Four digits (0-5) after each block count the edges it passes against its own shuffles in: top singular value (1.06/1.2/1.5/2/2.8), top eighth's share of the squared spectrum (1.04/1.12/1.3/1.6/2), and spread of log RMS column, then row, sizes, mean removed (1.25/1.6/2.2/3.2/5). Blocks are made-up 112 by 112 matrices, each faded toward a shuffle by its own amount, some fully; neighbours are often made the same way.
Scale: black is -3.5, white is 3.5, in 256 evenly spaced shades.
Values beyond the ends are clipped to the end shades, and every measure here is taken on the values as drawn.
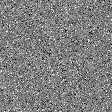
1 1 0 0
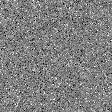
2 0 0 0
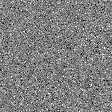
2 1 0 0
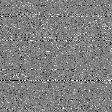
3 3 0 3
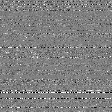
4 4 0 4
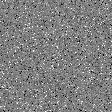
0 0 0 0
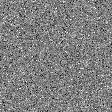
0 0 0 0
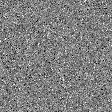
0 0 0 0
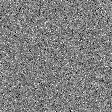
0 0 0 0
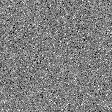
0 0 0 0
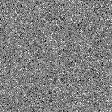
3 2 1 0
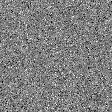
1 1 0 0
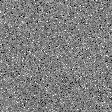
0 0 0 0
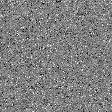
0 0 0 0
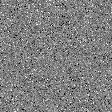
0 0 0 1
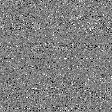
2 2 0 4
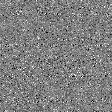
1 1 0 2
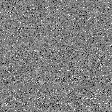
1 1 0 3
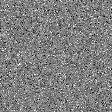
0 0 0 1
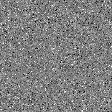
0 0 0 1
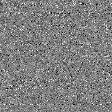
1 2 0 3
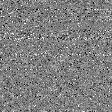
1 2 0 3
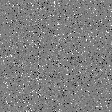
3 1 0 0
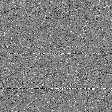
2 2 0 3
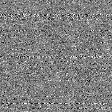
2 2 0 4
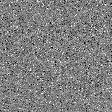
0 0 0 1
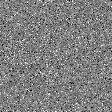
0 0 0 1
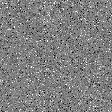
3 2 1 0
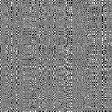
5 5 4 3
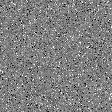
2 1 0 0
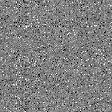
4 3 1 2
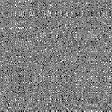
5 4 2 3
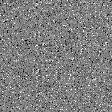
3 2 0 1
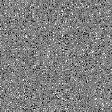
4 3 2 2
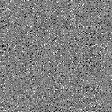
4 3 2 2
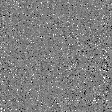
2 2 1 1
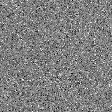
3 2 1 0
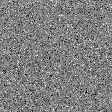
2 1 0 0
